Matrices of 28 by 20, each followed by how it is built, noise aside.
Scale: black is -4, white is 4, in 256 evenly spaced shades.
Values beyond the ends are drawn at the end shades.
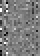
uneven columns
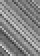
Toeplitz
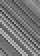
Toeplitz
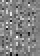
uneven columns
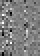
uneven columns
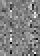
uneven columns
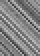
Toeplitz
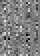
uneven columns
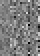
uneven columns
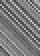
Toeplitz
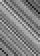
Toeplitz
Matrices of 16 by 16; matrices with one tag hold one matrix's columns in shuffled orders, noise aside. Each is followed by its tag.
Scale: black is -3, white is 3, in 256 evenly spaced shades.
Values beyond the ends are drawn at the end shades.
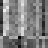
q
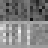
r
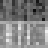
r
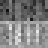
r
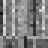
q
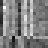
q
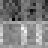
r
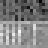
r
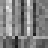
q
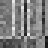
q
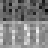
r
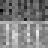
r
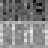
r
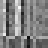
q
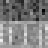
r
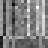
q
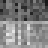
r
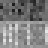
r
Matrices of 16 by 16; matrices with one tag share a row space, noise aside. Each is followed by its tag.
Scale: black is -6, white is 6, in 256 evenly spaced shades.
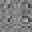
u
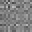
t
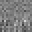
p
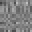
t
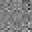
u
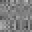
t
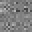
t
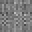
p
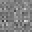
p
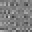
t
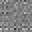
p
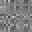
t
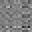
u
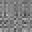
p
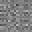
t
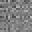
t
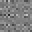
t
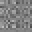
t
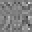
u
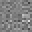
u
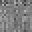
p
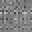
p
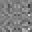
u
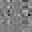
u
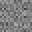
p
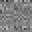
p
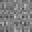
p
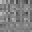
t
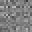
t
